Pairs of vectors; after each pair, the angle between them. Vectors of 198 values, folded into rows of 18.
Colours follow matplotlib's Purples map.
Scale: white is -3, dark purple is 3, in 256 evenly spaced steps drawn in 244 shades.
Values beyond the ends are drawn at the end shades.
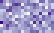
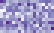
partly aligned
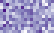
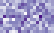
orthogonal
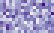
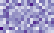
orthogonal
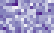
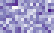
nearly parallel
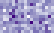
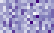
partly aligned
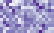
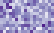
partly aligned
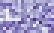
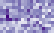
nearly opposite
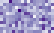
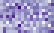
orthogonal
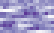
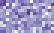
orthogonal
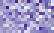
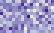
partly opposed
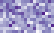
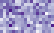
nearly parallel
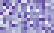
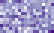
orthogonal
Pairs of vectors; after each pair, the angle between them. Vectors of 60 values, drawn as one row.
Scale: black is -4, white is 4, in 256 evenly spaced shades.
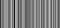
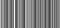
nearly opposite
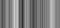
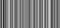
orthogonal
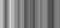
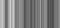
nearly parallel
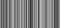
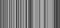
partly aligned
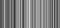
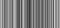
nearly opposite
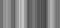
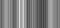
nearly parallel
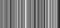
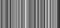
nearly parallel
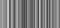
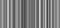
nearly parallel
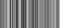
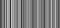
partly aligned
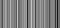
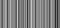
nearly parallel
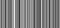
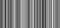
partly aligned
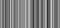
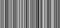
partly aligned
